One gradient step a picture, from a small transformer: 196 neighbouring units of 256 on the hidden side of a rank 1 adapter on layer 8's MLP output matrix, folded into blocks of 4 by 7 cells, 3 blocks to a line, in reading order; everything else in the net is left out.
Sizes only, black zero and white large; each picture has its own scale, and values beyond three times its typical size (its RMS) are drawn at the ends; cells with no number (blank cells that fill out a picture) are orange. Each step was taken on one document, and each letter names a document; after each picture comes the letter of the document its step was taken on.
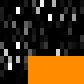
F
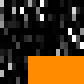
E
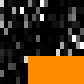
E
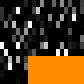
F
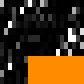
E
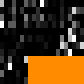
E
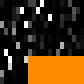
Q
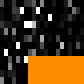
Q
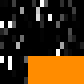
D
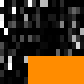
E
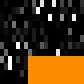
F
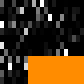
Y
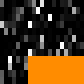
Q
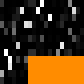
Q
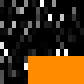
Y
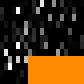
F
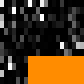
E
